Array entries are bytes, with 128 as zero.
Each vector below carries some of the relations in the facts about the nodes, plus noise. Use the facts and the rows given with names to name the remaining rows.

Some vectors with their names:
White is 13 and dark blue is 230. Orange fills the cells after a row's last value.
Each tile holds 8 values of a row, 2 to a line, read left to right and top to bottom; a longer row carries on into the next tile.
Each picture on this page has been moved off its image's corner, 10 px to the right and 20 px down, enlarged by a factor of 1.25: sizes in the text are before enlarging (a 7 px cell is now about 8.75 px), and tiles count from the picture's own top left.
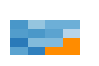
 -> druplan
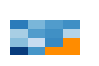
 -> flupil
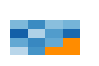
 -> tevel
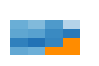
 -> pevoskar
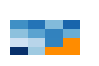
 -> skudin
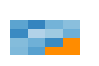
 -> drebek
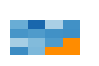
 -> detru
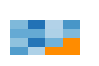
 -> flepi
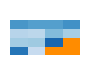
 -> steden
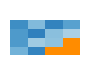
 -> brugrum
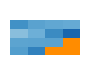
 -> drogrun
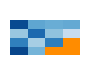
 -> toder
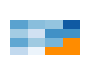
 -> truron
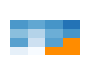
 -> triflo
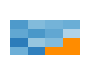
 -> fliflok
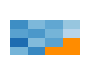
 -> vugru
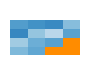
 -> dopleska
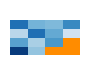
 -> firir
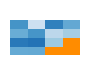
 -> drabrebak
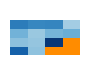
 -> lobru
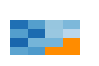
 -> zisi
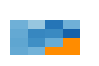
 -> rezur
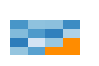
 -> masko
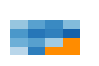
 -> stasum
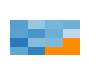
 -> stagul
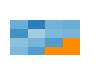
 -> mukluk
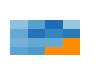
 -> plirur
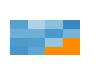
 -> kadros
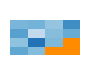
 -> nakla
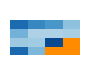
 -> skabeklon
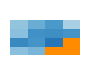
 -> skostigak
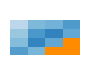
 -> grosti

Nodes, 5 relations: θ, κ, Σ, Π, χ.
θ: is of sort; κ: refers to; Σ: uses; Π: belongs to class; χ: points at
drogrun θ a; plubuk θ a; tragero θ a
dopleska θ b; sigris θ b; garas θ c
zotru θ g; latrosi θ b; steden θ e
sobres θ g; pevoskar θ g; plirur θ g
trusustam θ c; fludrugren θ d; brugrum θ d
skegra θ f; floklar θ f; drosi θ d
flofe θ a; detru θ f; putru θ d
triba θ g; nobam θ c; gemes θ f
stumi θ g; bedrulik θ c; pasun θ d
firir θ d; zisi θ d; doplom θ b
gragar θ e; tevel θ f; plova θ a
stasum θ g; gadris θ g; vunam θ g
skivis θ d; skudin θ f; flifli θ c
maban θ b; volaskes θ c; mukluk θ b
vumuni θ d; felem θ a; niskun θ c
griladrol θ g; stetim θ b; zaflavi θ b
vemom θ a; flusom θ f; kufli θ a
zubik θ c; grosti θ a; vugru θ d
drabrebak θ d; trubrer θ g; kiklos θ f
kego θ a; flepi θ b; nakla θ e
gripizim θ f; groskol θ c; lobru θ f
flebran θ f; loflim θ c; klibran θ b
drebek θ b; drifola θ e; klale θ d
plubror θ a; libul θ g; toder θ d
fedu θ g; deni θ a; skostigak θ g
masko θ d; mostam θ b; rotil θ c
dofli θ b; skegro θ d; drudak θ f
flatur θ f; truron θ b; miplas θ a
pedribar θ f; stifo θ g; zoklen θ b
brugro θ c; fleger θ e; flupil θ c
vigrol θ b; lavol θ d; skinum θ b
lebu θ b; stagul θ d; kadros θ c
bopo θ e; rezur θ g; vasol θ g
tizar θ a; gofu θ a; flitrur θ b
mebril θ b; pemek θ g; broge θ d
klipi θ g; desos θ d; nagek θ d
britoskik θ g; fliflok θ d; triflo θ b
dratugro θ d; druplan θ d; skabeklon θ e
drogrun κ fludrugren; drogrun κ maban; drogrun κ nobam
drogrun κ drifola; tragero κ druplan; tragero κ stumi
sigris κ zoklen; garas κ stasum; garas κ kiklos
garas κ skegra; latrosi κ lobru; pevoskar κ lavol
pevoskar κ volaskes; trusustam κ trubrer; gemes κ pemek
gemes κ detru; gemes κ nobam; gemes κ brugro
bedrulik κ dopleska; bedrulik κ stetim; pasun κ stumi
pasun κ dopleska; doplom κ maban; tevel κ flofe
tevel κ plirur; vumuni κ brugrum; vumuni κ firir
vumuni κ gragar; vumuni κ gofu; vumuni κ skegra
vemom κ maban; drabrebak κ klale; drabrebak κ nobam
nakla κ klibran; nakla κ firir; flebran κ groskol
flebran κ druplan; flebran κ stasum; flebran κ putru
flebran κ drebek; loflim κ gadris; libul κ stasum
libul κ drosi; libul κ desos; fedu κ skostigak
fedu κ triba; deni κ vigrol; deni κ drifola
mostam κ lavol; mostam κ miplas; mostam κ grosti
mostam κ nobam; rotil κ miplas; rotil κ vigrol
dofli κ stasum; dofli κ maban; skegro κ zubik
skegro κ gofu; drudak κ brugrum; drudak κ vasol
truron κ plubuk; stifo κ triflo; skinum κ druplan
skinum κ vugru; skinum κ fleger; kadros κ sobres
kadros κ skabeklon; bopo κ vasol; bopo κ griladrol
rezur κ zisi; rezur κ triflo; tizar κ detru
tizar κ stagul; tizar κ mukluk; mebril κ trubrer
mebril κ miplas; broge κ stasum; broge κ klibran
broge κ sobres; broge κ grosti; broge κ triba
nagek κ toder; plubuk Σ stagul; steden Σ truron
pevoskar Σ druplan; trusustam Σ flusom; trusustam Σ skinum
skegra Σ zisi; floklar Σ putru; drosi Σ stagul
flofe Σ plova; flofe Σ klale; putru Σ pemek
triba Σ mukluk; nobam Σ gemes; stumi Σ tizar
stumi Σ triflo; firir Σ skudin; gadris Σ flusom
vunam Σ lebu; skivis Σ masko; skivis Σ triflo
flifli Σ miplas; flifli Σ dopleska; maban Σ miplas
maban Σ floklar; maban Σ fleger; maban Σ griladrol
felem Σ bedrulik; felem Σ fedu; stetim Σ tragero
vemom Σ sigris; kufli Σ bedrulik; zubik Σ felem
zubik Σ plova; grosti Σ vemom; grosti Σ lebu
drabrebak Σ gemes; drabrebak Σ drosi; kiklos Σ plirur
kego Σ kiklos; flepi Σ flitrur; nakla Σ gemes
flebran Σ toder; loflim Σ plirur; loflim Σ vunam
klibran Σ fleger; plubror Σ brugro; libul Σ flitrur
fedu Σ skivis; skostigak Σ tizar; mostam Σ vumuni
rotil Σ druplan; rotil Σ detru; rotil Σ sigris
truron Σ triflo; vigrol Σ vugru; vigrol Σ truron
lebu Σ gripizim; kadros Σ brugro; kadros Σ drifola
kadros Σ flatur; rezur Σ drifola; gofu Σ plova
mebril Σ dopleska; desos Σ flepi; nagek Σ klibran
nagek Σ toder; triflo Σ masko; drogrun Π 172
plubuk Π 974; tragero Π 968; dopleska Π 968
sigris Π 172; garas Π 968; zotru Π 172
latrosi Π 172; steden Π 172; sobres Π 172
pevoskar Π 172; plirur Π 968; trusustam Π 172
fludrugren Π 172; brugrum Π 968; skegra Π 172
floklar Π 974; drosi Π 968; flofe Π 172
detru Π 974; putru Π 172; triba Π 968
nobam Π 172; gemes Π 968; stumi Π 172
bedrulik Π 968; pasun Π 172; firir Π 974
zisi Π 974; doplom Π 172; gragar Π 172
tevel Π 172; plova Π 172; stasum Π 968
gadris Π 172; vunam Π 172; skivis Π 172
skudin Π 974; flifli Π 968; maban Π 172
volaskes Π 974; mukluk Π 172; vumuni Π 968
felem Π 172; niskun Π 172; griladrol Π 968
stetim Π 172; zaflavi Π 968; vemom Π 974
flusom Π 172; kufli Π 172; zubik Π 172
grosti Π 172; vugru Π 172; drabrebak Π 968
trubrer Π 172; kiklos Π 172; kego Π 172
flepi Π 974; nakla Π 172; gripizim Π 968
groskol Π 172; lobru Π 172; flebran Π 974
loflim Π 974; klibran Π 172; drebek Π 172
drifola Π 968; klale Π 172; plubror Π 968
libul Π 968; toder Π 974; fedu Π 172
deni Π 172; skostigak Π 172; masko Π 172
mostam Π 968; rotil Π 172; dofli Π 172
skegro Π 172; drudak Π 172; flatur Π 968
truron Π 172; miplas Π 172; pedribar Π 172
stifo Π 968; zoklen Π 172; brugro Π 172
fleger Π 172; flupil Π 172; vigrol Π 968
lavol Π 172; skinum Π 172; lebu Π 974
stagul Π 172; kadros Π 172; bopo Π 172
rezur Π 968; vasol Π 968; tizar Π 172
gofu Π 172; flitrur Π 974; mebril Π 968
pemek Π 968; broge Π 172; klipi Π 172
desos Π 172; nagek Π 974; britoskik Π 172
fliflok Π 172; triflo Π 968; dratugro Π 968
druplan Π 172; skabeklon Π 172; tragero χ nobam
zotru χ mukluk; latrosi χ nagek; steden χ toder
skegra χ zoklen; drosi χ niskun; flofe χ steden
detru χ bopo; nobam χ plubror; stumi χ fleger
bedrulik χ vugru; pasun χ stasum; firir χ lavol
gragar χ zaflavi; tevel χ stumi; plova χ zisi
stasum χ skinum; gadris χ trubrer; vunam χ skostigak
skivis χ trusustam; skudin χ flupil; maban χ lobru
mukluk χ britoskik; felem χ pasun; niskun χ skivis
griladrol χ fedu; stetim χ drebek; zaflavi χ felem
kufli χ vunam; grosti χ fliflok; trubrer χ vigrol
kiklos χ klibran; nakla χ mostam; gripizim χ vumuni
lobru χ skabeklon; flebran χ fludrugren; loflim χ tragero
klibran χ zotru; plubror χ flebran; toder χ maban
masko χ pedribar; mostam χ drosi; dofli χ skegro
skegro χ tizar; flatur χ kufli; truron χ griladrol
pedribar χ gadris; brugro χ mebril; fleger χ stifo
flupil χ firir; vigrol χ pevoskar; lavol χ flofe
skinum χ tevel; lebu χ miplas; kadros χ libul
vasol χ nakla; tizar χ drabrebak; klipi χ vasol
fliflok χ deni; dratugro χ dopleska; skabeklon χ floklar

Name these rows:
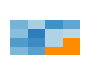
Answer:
drosi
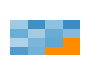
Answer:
stetim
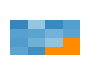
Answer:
garas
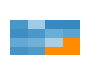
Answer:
bedrulik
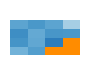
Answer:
miplas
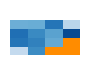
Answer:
stifo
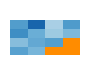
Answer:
flitrur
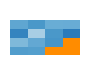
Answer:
drudak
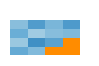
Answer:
klibran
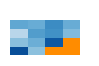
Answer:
flofe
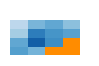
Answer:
vunam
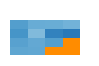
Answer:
tizar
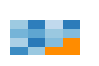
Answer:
lebu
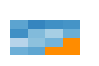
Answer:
drifola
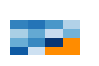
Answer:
floklar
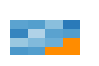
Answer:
latrosi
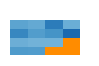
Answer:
tragero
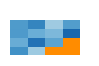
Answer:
flebran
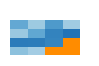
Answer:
fedu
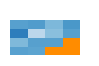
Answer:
sigris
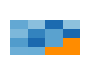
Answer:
libul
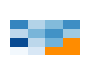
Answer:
skivis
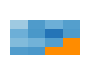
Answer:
plova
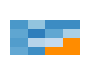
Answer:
dratugro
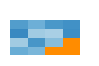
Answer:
mostam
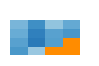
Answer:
plubuk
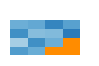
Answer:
gemes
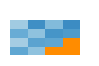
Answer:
skegra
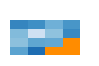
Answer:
doplom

